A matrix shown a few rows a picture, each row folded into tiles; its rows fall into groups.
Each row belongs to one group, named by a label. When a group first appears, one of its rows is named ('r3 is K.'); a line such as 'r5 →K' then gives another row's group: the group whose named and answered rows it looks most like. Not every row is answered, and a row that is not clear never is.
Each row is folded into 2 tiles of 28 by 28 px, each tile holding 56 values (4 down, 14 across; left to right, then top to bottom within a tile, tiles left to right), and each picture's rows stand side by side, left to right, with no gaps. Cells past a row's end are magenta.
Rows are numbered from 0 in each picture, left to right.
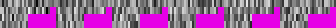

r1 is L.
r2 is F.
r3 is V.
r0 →V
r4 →V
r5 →F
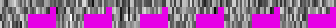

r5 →V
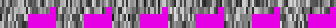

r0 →F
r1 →F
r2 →F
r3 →V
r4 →L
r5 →V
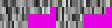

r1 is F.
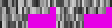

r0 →L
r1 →V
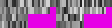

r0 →L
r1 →F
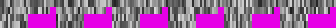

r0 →F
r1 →L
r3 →L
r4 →V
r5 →V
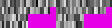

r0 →L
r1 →F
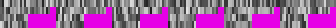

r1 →F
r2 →L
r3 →L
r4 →F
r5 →F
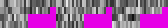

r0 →V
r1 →V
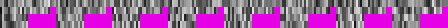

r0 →L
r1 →L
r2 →L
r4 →V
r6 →L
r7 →L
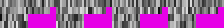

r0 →F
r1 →F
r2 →V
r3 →V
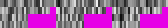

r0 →L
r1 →V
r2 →L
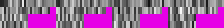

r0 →V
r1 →V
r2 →L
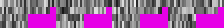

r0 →V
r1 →F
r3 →F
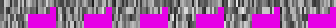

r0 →F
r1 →L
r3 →F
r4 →F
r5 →L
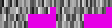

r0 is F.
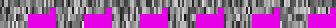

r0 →F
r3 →F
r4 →L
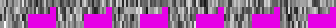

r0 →V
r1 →L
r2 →F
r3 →L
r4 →V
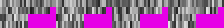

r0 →V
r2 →L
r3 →F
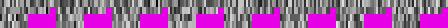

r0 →F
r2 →L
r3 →F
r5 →V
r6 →F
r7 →V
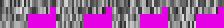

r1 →V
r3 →L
